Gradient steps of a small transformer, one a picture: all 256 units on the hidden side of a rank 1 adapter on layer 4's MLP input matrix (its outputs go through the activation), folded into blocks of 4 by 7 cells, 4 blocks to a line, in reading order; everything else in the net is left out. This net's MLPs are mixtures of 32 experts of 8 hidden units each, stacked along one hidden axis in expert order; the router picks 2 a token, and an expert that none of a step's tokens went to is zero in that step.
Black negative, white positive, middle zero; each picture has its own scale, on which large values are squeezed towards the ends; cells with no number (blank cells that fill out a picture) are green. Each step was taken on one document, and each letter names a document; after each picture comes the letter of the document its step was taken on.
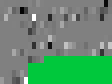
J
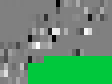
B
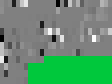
B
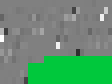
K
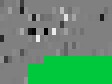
J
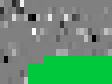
J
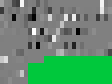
J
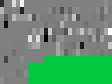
J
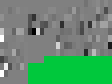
K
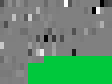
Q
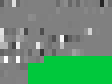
B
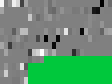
Q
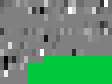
Q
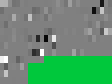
Q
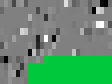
Q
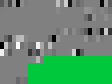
B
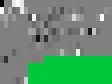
J
